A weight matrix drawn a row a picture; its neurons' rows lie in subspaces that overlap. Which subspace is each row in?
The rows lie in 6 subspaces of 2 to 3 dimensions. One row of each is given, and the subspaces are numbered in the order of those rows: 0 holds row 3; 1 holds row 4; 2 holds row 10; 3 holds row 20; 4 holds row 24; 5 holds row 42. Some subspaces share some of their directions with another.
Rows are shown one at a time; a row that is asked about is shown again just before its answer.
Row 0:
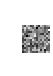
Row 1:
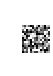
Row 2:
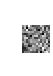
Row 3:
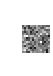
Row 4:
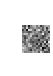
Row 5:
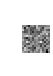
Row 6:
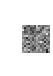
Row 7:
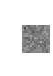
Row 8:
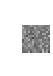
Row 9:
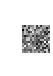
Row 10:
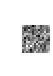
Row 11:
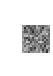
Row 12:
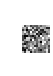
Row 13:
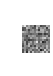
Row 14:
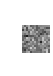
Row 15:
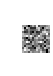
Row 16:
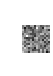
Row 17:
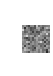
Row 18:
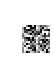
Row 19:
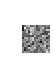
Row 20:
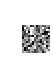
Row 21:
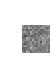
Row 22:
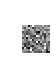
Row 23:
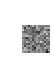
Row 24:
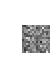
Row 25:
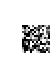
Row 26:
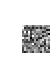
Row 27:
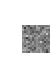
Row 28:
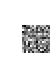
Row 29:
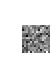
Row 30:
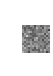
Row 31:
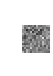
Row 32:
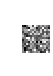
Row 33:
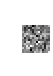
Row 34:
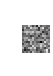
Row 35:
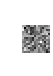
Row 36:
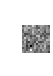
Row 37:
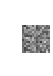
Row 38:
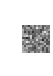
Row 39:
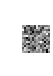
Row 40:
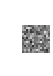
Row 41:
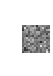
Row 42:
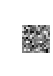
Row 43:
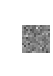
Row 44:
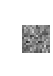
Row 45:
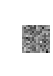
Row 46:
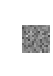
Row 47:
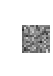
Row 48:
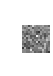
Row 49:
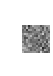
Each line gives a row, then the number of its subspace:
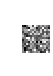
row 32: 4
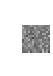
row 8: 3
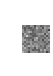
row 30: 5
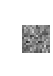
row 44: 2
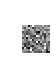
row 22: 2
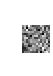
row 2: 1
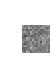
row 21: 0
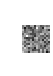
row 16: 5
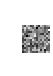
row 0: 5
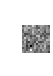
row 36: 2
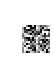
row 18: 4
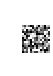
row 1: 5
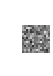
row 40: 5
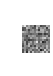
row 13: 4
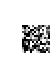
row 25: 4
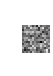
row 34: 5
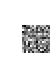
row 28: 4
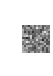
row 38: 3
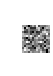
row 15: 5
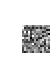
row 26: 3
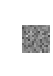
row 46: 3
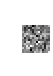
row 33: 2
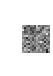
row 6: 1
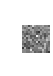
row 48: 2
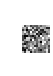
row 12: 0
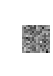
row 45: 4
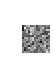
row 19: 3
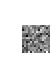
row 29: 4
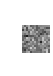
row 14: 0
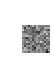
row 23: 2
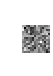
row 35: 3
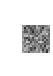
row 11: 2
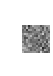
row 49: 1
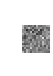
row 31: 0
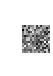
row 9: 1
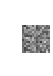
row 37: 4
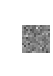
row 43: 5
